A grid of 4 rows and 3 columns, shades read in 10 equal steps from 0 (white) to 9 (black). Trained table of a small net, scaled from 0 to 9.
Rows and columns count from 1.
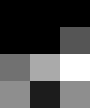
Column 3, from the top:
9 6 0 4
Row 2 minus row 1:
0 0 -3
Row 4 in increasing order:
4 4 8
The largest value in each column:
9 9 9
